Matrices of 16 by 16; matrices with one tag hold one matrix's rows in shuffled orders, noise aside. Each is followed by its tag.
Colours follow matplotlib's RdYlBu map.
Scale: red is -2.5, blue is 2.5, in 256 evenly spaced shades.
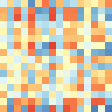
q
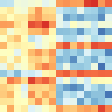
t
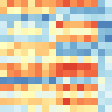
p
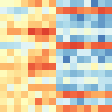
t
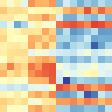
t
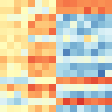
t
